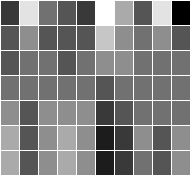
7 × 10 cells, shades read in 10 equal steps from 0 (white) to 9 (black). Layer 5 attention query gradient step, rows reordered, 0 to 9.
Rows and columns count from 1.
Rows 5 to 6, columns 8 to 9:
5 5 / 4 6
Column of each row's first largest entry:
10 1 1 6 6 6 6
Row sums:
45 49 50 51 50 49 50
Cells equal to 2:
1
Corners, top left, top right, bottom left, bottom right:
7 9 3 4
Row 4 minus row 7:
2 -1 1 2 1 -2 -2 0 -1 1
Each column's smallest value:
3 1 4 3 4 0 3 4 1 4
